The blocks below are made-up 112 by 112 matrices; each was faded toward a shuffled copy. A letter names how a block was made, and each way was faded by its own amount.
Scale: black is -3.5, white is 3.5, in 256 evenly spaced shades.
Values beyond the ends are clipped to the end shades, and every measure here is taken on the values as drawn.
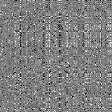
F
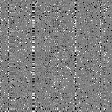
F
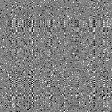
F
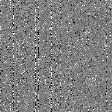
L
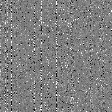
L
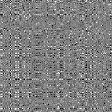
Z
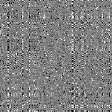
F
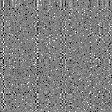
F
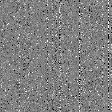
L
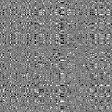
Z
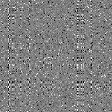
F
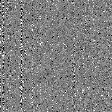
L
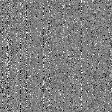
L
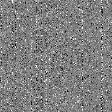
L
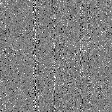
L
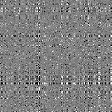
Z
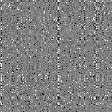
F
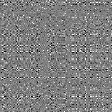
Z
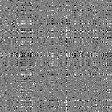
Z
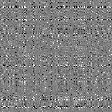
Z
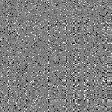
F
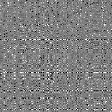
Z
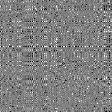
Z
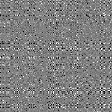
Z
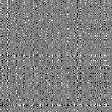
Z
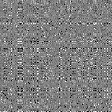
Z
